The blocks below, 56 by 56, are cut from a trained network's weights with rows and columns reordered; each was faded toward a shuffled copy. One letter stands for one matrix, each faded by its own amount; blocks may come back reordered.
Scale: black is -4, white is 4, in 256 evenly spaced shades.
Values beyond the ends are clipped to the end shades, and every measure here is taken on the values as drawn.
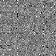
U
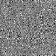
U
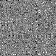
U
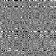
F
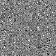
U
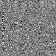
U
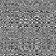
F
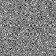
U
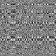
F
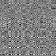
F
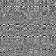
F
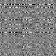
F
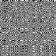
F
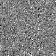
U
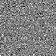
U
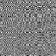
F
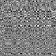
F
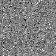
U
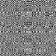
F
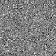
U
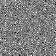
U
